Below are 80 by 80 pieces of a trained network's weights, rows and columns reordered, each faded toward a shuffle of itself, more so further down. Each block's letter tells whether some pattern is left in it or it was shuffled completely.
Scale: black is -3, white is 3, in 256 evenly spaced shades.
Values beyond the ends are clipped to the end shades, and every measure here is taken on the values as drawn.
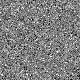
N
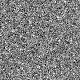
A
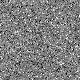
A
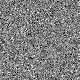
A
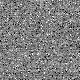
N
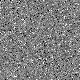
A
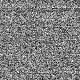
N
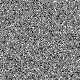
N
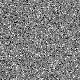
N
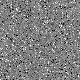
A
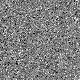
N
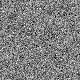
A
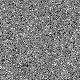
A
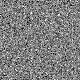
A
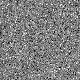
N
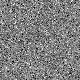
A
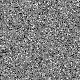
A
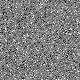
A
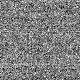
N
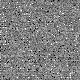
N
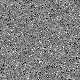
A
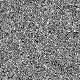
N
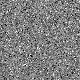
A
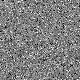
A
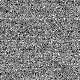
N
